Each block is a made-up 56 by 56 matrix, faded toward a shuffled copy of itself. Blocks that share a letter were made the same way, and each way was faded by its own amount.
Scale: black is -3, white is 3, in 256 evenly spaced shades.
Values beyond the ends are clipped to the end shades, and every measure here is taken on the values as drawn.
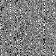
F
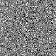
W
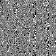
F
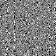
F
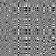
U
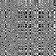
U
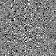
W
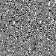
W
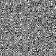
W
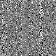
F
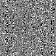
F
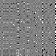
U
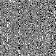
F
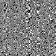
W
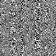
F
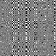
U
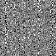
F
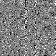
W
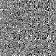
W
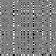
U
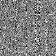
F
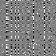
U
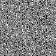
F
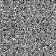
W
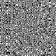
W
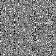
F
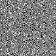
W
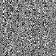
F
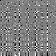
U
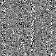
F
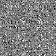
W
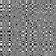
U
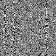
F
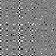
U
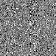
W
